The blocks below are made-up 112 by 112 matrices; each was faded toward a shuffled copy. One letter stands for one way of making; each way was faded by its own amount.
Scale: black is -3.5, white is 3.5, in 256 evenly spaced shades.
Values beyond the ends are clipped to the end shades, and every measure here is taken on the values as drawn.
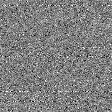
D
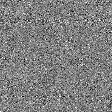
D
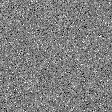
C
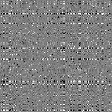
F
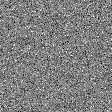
C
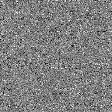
D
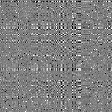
F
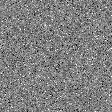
C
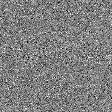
D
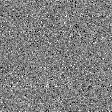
D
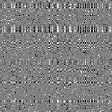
F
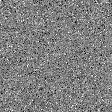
C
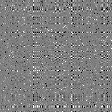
F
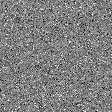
C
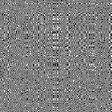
F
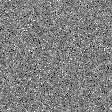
C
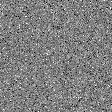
C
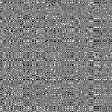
F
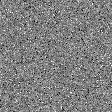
C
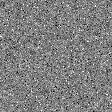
C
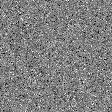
C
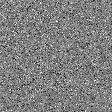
C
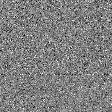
D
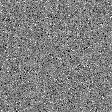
C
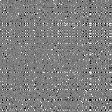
F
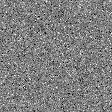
C
